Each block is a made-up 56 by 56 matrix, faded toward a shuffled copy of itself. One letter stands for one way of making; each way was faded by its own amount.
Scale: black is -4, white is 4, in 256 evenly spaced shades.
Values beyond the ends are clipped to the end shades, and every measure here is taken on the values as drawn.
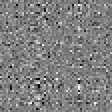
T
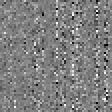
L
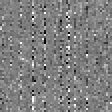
L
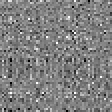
T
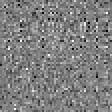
T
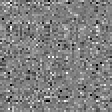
T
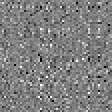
T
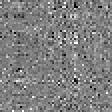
T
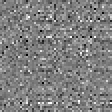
T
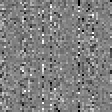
L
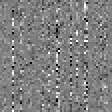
L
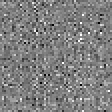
T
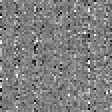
L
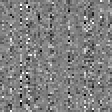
L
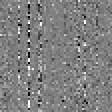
L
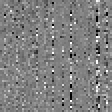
L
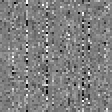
L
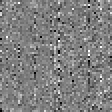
L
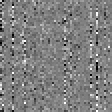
L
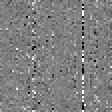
L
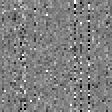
L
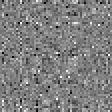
T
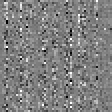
L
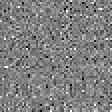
T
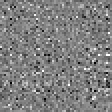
T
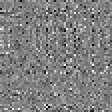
T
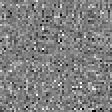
T
